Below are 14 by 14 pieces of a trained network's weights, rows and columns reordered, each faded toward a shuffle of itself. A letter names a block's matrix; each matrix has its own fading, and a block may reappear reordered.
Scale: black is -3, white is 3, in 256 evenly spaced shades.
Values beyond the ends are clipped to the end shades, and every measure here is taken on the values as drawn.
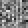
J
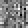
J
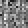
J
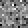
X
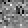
X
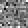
X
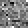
X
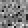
X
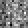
J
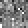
X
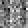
J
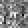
J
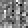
J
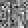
J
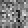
J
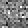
X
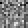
J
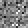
X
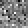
X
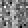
J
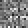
J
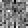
J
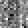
J
